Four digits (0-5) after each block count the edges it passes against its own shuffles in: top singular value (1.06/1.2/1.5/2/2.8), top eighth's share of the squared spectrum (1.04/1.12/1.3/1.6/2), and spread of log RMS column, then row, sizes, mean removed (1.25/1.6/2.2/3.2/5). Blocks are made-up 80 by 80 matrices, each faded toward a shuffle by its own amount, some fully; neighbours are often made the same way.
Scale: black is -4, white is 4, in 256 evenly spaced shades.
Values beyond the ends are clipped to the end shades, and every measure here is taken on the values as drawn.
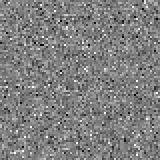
3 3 1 1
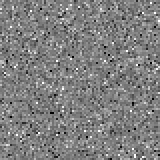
0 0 0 0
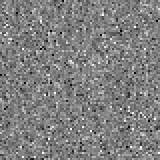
2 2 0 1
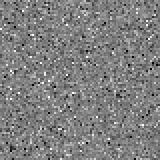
0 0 0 0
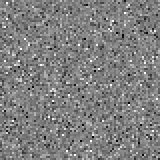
0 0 0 0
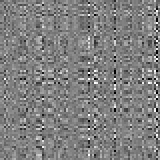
5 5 4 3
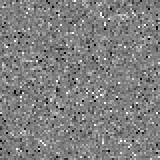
0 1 0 0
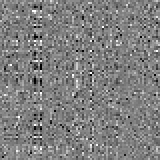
4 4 3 2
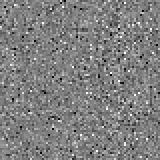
3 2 1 0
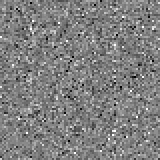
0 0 1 0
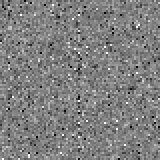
1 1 1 0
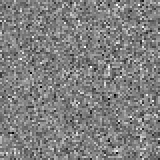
0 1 2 0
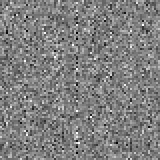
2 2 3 0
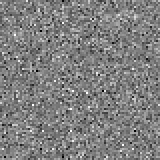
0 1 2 0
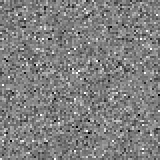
0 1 0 1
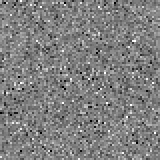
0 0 0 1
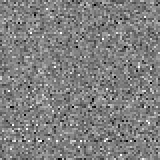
1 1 0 2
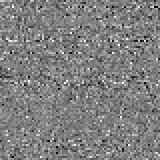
1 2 0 3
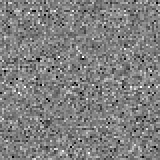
0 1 0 2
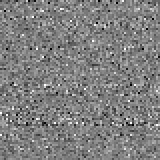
1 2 0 3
